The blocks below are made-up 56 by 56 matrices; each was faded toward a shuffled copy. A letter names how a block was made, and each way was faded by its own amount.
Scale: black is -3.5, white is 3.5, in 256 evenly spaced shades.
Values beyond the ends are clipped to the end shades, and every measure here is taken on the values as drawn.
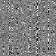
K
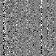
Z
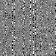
Z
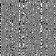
K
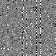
K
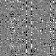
K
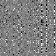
K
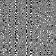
K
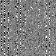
Z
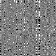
K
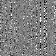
Z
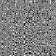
K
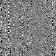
Z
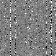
Z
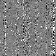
Z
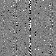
Z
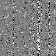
Z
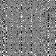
K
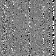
Z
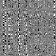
K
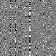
K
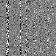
Z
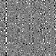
K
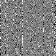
Z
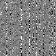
Z
